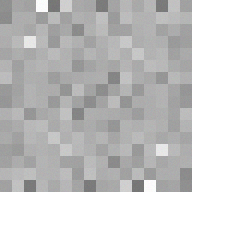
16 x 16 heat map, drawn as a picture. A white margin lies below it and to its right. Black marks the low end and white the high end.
Symmetry: a half turn. Average level on the scale: 70%. Histogram: heavy tails on both sides. Slope: none. Odd rows or columns: none.
